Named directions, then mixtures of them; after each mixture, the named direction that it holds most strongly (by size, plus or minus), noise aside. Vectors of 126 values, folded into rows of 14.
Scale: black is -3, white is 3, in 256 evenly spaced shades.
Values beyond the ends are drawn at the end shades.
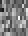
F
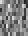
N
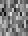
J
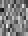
N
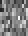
F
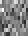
F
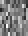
N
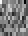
N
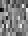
F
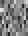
N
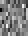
N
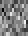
J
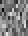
J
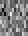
J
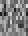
J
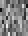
N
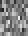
F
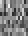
F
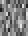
F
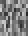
J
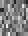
N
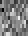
F
